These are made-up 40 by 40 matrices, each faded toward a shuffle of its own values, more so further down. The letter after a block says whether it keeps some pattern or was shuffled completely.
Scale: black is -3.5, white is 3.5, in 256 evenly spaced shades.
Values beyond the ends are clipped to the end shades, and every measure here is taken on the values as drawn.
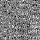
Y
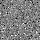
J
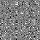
Y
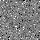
J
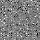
Y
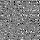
Y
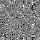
Y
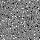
J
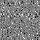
Y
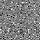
Y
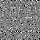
Y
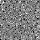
Y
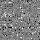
Y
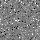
J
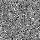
J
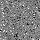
J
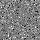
J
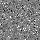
J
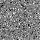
J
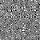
Y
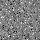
J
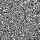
J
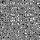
Y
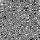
Y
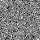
J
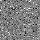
Y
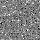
J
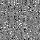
Y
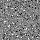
J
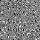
Y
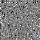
Y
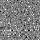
Y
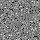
J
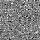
Y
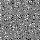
Y
